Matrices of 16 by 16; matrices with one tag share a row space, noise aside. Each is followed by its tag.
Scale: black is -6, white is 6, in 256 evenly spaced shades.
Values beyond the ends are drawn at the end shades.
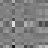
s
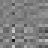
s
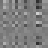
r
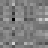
s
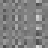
r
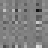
r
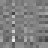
s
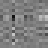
s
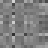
s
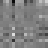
s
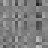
r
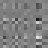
r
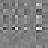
r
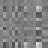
r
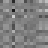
s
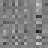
r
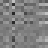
s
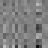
r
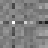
s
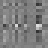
r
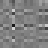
s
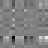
s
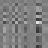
r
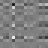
s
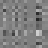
r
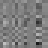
r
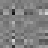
s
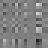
r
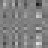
r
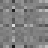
s
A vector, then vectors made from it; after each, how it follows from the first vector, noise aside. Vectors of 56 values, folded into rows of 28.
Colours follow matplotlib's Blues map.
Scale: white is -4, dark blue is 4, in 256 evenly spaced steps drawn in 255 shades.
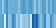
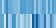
copied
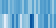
sign-scrambled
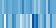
copied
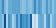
negated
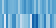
copied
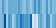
negated
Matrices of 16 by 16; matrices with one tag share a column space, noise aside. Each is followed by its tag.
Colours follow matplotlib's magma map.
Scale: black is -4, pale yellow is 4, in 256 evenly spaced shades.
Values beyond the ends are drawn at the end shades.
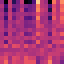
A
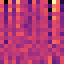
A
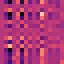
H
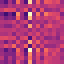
H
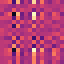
H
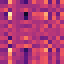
H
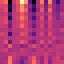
A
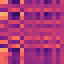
H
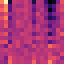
A
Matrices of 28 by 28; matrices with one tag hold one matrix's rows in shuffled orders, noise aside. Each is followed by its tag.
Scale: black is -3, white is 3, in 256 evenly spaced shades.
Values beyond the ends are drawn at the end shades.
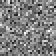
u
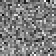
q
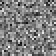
q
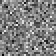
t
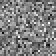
q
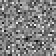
q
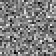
u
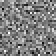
q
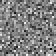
u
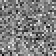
q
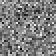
q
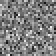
u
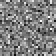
u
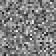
t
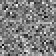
t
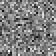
q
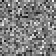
q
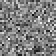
q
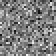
u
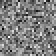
q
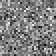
u
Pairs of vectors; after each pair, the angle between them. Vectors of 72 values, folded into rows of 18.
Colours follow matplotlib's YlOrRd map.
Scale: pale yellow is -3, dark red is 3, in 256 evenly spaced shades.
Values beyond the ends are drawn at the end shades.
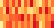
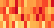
orthogonal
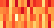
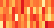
partly aligned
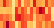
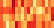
nearly opposite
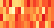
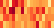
nearly opposite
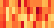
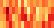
nearly opposite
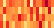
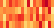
nearly parallel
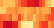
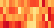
partly aligned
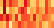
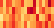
partly opposed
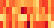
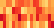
nearly opposite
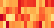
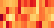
nearly parallel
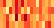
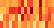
partly aligned
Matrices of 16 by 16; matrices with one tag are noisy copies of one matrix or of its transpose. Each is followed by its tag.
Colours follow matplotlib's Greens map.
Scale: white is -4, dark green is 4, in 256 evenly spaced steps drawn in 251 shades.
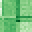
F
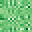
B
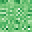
B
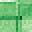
F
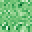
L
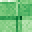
F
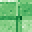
F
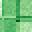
F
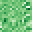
L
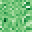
L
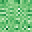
B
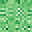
B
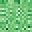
B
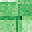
F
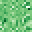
L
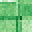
F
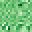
L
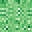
B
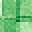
F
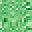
L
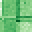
F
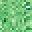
L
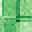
F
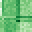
F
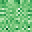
B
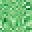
L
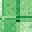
F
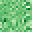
L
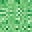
B
